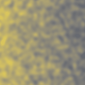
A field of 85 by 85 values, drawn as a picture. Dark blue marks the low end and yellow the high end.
On average the colour sits 60% of the way up the scale. No row or column stands out. The texture is blotchy. Values rise toward the left.
